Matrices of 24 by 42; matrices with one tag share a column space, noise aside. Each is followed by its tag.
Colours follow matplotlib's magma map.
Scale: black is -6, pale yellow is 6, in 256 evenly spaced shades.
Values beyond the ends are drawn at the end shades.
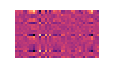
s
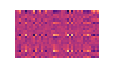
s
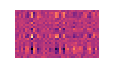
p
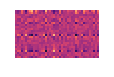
s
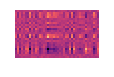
p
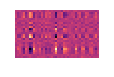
p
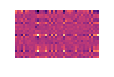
s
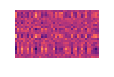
p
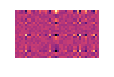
s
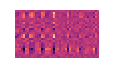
p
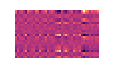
s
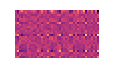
s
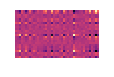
s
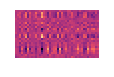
p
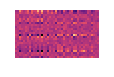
s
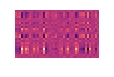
p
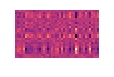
p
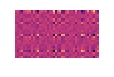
s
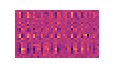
p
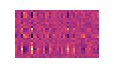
p
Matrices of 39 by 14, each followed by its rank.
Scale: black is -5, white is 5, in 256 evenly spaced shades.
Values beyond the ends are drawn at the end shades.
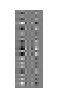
one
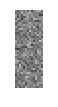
full rank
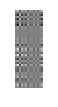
one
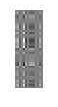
one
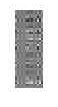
two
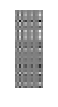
one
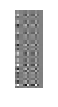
one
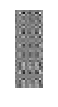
two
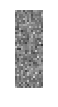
full rank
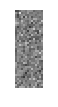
full rank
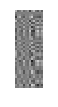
two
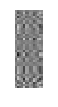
two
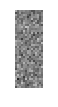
full rank
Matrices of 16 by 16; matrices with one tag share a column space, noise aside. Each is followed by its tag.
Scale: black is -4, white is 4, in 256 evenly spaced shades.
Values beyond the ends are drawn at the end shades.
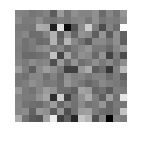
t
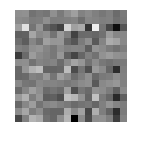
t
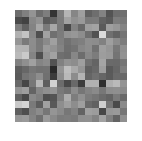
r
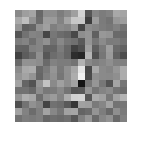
r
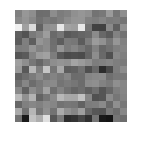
t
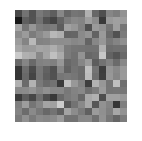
r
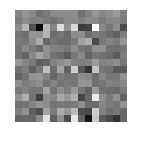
t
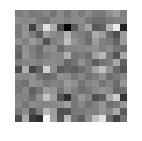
t
